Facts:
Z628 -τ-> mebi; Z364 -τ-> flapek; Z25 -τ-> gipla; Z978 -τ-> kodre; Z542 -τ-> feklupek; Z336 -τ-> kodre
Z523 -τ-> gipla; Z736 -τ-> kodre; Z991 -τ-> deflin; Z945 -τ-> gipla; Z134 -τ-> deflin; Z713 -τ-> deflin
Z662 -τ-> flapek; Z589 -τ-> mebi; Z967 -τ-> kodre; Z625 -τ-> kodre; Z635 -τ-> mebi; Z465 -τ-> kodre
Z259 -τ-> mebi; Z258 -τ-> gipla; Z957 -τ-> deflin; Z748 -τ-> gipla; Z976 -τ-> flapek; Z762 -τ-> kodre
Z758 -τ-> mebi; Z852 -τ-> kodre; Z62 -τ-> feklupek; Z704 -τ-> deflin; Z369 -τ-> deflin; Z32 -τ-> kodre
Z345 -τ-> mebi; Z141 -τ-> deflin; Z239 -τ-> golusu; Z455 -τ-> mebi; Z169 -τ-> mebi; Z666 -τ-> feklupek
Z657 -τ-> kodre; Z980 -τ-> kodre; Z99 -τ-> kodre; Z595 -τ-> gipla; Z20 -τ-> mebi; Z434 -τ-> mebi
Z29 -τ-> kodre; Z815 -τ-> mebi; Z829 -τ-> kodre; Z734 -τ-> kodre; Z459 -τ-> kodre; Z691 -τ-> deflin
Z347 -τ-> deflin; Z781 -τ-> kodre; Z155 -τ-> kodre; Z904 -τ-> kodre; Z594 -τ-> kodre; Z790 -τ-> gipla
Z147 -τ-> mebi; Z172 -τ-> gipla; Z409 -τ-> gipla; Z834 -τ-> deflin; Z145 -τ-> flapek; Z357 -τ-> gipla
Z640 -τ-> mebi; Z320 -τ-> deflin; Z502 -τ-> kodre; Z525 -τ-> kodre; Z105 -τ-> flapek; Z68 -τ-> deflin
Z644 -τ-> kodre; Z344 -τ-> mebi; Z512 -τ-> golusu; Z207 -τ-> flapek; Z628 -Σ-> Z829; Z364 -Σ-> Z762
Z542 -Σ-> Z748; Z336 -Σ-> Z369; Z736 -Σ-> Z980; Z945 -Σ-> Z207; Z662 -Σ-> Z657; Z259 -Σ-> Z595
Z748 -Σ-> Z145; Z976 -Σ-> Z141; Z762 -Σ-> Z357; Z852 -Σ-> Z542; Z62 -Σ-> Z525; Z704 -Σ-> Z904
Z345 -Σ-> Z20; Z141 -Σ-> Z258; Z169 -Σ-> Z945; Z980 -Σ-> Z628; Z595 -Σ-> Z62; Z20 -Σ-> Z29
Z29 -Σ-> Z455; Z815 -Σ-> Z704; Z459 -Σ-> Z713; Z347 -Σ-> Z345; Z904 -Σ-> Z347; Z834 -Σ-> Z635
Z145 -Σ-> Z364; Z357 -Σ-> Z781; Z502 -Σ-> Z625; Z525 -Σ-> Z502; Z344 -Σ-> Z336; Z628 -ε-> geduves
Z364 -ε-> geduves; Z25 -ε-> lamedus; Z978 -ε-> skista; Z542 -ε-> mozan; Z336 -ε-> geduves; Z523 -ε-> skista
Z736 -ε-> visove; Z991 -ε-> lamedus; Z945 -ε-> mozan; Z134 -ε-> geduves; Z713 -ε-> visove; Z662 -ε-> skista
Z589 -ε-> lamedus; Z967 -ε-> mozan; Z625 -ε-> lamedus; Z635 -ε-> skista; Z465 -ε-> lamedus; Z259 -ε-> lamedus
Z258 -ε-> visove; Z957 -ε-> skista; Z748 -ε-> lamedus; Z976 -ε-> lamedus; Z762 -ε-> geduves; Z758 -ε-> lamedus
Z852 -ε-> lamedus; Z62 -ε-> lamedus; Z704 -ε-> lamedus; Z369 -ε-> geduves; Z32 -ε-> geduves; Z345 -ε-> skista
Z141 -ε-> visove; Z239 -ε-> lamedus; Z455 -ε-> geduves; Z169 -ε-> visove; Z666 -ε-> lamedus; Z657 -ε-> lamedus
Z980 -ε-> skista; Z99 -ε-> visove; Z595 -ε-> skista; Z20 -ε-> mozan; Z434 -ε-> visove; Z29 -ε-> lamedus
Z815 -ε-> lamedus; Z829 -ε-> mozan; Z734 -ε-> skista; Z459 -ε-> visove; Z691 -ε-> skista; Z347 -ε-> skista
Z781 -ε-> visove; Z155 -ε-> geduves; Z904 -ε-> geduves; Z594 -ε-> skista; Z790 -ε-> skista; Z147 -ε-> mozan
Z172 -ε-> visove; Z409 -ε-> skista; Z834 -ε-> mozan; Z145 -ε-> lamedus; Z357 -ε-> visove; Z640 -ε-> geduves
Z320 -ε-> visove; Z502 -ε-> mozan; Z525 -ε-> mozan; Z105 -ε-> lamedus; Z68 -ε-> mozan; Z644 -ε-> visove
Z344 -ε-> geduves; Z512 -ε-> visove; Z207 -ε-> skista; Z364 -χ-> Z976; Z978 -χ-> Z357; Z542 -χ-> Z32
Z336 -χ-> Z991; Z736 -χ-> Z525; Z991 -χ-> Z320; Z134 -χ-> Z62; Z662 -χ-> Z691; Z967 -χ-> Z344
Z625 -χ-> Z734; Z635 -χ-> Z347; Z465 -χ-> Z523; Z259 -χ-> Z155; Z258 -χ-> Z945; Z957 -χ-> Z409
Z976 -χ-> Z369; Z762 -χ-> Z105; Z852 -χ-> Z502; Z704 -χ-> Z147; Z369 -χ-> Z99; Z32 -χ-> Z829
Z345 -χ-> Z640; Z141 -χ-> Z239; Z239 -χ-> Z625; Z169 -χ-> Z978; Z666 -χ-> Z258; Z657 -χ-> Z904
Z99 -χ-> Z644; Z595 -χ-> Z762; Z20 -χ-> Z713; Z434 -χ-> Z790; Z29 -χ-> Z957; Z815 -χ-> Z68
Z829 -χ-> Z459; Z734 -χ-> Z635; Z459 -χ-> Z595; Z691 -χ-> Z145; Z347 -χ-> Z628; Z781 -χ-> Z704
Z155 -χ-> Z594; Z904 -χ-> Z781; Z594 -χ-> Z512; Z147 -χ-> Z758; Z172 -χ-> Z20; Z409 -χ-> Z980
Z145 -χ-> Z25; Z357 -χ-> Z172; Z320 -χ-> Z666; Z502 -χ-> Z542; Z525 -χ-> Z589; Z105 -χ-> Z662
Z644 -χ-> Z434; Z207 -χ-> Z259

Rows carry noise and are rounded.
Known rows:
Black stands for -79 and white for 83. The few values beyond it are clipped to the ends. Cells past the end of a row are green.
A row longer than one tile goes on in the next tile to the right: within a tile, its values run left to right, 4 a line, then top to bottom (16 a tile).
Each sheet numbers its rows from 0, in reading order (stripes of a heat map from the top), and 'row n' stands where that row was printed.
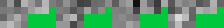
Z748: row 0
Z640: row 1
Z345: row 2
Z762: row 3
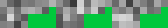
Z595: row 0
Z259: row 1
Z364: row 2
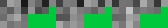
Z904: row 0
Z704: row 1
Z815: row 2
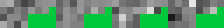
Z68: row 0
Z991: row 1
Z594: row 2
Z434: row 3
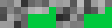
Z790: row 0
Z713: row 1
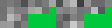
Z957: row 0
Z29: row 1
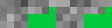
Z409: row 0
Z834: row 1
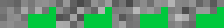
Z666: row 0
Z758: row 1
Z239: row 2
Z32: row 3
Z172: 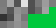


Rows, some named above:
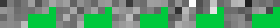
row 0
Z657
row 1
Z967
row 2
Z976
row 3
Z357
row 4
Z455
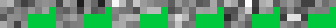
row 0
Z68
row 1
Z904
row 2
Z542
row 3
Z762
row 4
Z512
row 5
Z628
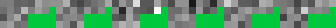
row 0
Z589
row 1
Z147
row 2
Z781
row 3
Z904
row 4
Z945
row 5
Z62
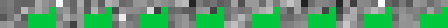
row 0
Z589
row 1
Z502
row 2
Z207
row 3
Z455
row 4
Z748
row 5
Z20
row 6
Z145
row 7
Z465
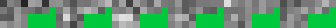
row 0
Z704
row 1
Z595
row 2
Z364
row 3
Z369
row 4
Z829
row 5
Z105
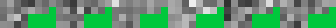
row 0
Z344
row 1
Z625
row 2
Z829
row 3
Z852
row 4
Z25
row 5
Z525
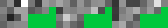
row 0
Z141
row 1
Z155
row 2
Z25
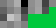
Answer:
Z347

